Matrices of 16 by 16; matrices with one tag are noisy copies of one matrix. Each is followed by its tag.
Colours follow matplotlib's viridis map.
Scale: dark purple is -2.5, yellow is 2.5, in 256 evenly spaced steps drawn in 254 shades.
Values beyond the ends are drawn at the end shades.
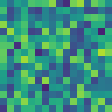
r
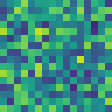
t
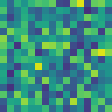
r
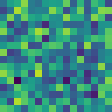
t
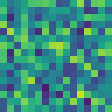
r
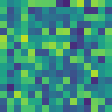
r
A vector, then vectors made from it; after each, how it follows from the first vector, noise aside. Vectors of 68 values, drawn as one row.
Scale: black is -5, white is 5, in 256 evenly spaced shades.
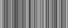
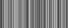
negated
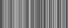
negated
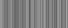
shrunk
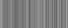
shrunk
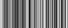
scaled up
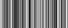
scaled up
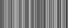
negated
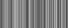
negated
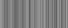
shrunk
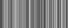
negated
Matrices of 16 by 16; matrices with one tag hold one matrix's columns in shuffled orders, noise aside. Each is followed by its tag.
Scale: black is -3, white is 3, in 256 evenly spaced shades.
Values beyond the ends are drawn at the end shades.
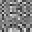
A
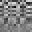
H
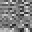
A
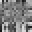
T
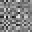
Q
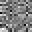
A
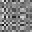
Q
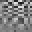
H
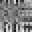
T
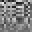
H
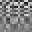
H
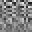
H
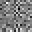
A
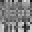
T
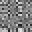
A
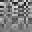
H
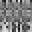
T
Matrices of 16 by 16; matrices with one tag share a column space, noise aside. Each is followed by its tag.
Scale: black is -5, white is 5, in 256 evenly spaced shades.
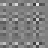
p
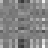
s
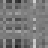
s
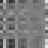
s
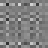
p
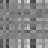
s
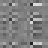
p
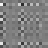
p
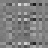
p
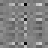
p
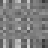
s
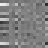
p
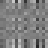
s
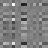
p
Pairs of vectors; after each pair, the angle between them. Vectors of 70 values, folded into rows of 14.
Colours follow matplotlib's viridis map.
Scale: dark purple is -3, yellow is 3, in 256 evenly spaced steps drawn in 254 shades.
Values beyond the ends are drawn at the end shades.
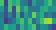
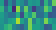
partly aligned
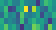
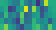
nearly parallel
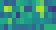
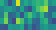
partly aligned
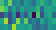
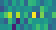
nearly opposite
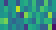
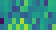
partly opposed
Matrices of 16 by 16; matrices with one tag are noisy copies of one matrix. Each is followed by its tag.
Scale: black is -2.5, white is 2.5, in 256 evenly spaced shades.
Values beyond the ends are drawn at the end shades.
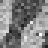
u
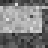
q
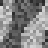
u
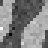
u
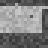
q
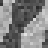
u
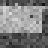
q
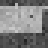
q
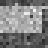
q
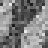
u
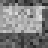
q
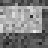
q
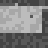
q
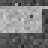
q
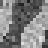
u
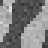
u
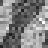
u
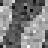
u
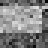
q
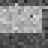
q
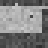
q
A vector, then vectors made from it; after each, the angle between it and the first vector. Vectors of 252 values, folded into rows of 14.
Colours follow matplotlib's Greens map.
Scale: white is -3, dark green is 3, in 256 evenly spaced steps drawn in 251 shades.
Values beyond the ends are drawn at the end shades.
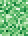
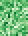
orthogonal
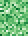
nearly opposite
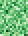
nearly parallel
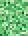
partly opposed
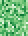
partly aligned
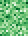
nearly opposite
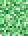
nearly parallel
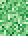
partly aligned
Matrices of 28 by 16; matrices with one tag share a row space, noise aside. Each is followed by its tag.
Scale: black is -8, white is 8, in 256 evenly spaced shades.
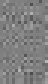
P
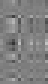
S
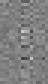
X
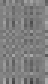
P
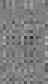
P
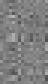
S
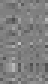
S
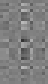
X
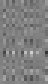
P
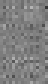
P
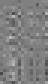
S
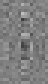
X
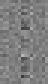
X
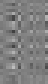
S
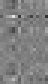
S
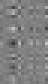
S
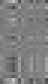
S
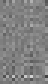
P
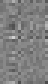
S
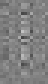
X
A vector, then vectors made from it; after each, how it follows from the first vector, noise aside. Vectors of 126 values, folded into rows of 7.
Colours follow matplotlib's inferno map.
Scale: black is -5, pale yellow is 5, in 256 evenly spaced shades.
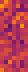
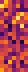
scaled up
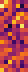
scaled up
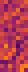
reversed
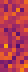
reversed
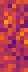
wrapped around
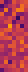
negated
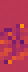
partly zeroed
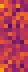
copied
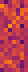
sign-scrambled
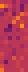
partly zeroed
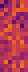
negated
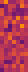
sign-scrambled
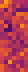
copied
